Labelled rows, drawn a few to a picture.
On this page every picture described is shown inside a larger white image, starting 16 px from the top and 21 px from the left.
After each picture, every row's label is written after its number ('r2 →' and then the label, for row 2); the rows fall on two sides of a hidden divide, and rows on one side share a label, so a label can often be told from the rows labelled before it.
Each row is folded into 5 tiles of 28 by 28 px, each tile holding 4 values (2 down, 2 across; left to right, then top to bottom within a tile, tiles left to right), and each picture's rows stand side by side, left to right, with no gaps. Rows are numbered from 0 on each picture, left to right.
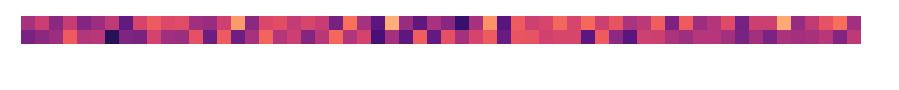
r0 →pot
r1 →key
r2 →pot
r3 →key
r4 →key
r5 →key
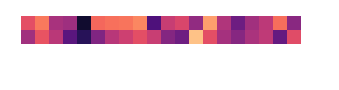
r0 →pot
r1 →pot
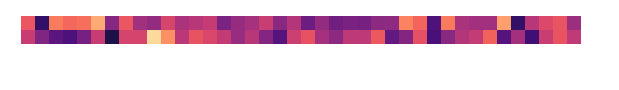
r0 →key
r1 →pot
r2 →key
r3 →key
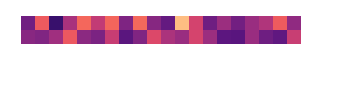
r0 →pot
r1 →pot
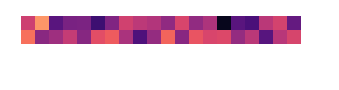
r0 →pot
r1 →pot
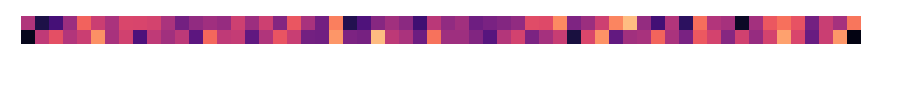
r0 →key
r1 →key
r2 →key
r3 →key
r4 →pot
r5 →key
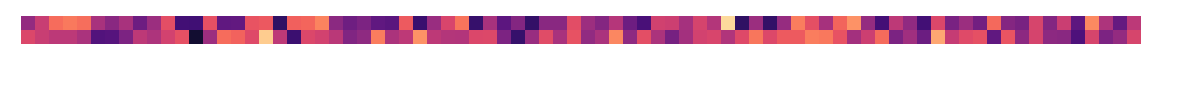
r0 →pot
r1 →key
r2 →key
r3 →pot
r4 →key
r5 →key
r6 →key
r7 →pot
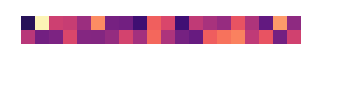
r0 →pot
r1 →key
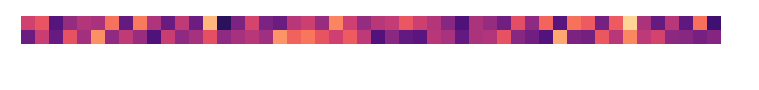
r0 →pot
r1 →pot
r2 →pot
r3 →key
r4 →pot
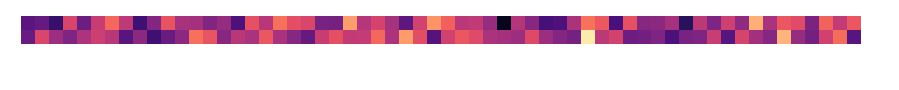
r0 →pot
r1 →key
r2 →key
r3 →pot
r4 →pot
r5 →key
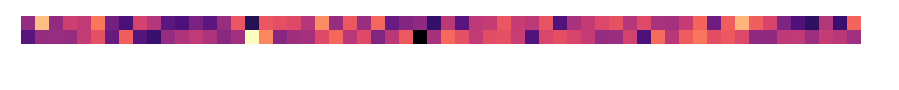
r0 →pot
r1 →key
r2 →pot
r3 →key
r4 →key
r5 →pot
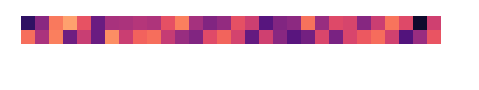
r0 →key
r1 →pot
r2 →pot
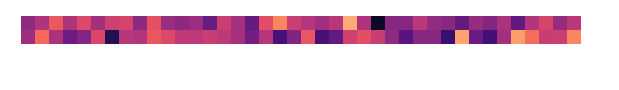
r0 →key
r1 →key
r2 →pot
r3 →key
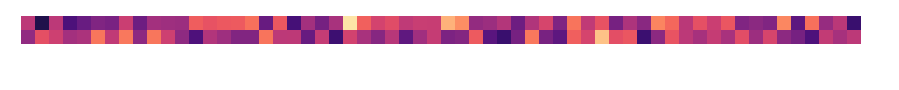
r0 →key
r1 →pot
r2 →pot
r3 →pot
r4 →pot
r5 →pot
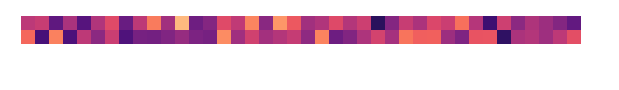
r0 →pot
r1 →pot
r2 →key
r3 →pot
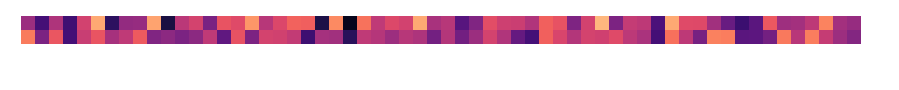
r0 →key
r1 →key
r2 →key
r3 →key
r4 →pot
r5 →key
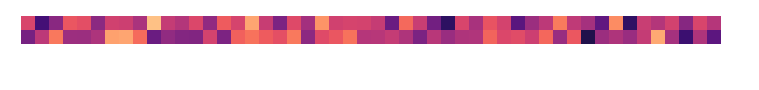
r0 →key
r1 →key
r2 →pot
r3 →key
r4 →key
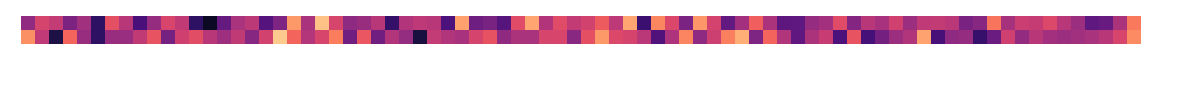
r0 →pot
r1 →key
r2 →pot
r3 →pot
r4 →pot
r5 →pot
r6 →pot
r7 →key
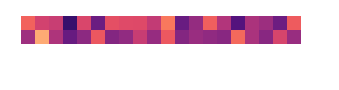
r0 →key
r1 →key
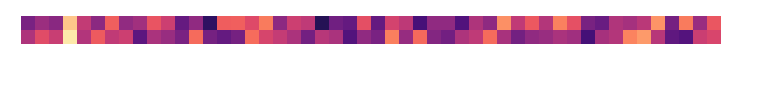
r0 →pot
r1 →key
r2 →key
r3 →key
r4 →key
